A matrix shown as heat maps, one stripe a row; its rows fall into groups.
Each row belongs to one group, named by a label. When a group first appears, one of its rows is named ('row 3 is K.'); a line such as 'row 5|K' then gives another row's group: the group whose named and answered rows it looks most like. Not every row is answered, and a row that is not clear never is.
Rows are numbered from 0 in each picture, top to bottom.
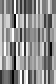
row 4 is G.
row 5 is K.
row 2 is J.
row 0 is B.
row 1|G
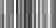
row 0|B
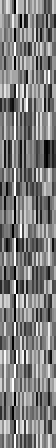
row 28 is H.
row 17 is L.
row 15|H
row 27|J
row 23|B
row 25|G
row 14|H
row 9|B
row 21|G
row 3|B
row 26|B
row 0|G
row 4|H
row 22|H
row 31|B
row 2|H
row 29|K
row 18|B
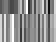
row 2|J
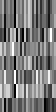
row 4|H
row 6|G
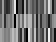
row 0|L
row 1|H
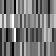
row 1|J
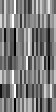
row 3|H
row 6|L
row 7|H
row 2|H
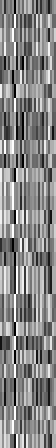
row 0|H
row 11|L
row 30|J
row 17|K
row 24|L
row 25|H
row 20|G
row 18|H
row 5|K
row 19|G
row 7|B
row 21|B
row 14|J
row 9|L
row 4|L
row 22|B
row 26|B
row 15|G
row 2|J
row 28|H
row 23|G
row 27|H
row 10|J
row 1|B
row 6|G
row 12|G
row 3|B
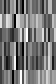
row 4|L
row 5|K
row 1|G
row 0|L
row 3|L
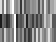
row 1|L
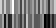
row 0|J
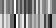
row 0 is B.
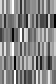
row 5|B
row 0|J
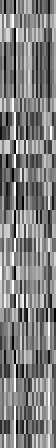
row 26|L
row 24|K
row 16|G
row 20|J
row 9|L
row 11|L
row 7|J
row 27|B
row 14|L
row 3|H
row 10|G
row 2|G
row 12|K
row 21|G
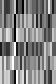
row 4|J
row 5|G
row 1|H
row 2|G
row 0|L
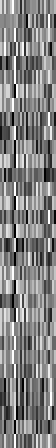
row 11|G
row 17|L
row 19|J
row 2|B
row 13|B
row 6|G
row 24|B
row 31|B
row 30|H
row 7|J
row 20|G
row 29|L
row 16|G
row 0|J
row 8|K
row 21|K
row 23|J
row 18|H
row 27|L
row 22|G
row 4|L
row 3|G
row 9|L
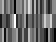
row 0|H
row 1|L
